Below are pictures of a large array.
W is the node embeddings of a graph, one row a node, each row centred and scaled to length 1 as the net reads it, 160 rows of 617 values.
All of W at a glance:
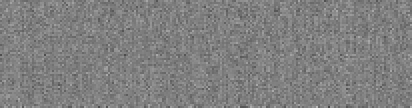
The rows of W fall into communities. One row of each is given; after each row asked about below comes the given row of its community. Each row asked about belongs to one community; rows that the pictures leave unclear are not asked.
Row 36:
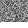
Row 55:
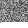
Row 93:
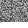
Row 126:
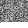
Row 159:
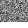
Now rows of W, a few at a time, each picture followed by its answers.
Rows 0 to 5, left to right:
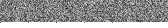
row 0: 93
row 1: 36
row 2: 36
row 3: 55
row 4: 93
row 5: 36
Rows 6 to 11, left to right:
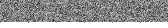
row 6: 159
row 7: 93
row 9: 93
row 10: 55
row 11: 55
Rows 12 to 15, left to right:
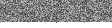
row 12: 55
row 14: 126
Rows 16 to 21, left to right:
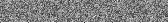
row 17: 55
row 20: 55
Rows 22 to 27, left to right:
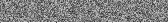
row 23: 55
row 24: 36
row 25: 36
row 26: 159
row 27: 159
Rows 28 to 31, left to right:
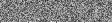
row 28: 159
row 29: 126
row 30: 36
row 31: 126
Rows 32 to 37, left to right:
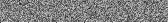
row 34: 126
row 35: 159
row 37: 36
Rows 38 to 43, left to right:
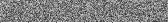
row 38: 55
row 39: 36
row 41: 55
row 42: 55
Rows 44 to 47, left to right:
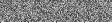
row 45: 36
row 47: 36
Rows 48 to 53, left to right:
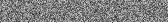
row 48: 36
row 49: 159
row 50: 159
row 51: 159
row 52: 93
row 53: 55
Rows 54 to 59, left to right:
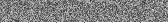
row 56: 126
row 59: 126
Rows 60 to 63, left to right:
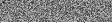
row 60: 126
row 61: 126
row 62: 55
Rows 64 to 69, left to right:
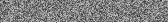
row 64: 126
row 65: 159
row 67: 36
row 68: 55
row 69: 126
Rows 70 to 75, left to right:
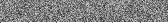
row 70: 55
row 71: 93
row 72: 159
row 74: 55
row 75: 159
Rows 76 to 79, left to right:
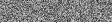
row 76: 159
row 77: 55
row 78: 93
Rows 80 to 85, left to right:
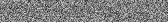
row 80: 55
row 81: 159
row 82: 55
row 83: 55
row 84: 159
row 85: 159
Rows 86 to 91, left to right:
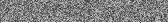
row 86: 126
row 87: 55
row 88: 55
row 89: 126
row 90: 55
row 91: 93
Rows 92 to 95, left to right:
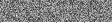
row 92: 159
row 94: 126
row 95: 36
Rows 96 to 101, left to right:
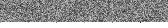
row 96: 55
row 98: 55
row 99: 126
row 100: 159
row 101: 36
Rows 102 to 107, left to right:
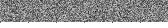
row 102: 36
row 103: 126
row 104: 126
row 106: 36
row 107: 126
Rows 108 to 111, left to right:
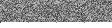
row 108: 159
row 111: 126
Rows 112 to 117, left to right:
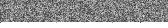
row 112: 126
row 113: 36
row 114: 126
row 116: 93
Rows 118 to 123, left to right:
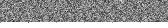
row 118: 126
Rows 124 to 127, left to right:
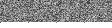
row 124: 159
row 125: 93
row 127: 126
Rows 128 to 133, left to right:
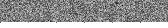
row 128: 126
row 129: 36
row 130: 55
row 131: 55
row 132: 126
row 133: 159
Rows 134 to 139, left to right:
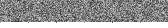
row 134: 126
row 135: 55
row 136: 36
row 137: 36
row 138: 36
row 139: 159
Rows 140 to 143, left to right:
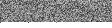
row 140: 126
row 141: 93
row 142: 55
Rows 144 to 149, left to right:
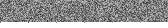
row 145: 159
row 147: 93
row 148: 55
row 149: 126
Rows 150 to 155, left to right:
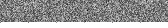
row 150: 93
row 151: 55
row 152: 126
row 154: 55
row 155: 55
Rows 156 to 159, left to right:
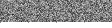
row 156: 159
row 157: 93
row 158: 36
